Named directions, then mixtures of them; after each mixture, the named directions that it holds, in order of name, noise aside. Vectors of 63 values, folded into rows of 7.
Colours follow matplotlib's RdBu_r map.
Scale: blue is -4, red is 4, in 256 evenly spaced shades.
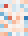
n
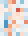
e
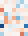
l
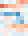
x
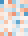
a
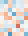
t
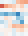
x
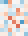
e, t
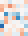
l, x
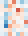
e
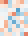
e, t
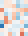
a, l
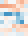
x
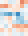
x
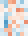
e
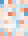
a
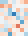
t, x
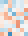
t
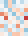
n, t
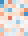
a, t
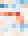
x
